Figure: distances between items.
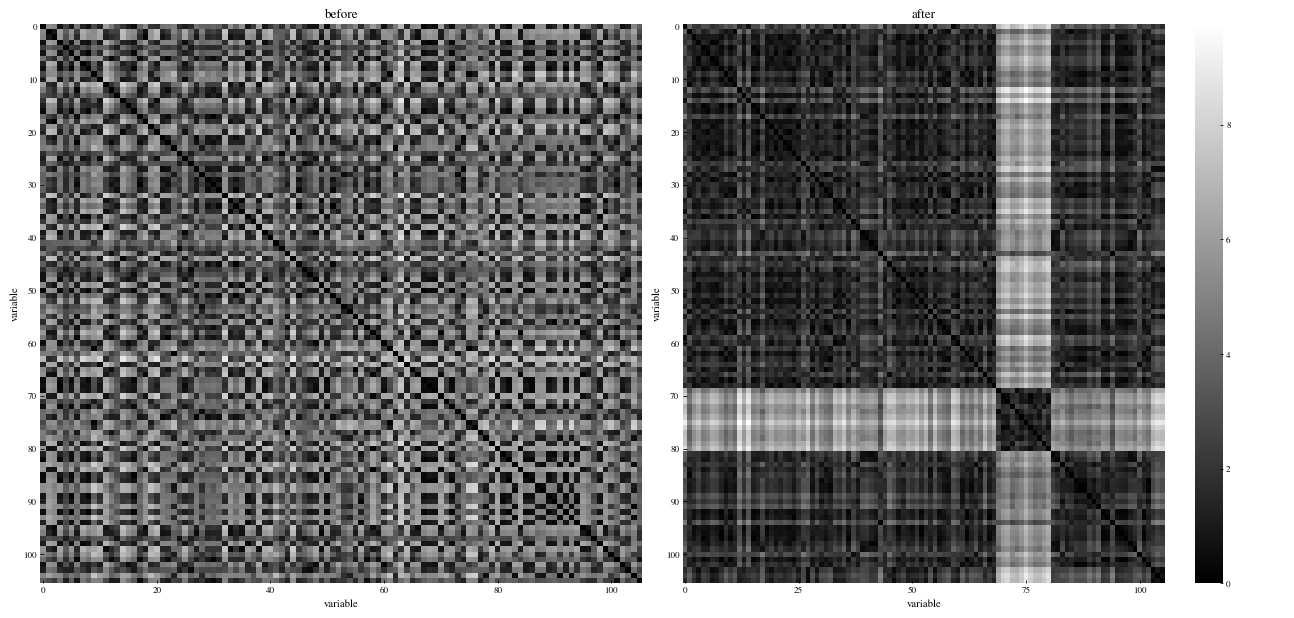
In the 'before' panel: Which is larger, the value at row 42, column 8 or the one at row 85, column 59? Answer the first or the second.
the second
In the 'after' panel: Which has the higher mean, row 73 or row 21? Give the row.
73
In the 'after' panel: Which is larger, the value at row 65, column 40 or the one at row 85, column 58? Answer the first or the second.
the first
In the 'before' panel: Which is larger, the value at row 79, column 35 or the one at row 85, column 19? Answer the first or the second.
the first
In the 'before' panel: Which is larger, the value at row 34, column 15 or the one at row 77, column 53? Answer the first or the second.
the first
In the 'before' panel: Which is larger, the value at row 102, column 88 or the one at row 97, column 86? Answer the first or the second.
the first
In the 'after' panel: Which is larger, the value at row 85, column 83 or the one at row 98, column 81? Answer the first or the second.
the first
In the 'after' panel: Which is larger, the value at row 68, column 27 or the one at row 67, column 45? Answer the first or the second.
the second
